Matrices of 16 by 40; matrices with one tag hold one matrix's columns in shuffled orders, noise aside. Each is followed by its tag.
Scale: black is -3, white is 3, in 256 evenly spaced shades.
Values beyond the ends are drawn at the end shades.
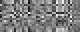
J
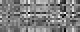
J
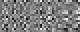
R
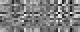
J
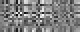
J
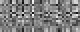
J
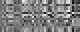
J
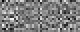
R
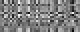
J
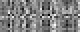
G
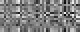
J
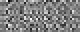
R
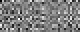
R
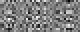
R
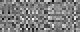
R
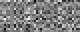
R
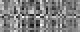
G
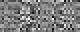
R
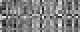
G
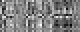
G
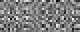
R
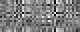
J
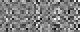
R
